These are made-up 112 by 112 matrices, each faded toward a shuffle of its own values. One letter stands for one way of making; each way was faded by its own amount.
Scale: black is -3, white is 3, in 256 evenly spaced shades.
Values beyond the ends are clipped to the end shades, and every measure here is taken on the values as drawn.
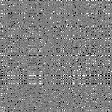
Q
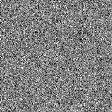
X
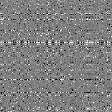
Q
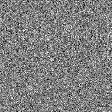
X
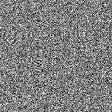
X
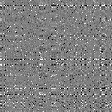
Q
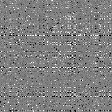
Q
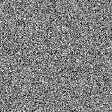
X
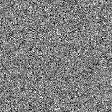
X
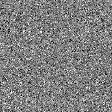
X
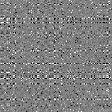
Q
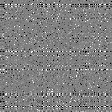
Q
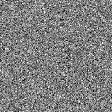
X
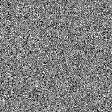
X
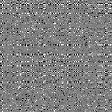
Q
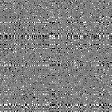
Q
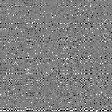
Q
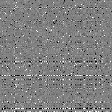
Q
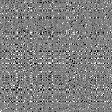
Q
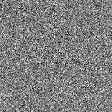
X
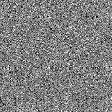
X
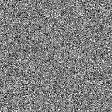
X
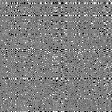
Q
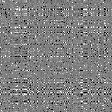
Q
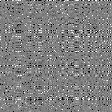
Q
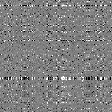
Q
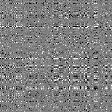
Q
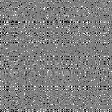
Q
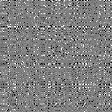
Q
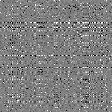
Q
